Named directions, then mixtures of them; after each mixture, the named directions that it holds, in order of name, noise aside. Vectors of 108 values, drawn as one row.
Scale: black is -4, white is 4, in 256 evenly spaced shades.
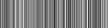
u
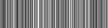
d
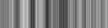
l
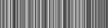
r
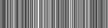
d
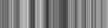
l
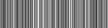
d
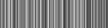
r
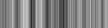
l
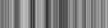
l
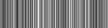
d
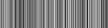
u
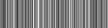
d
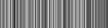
r
